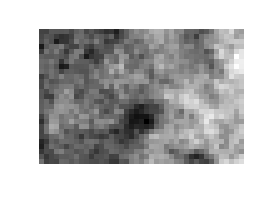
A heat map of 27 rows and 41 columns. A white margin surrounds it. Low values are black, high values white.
Histogram: bell-shaped. Slope: up to the right. Stripes: none. Grain: blotchy.
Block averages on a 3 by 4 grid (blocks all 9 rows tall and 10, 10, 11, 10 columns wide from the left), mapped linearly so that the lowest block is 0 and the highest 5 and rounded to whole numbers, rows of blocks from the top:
0134 | 1135 | 1034
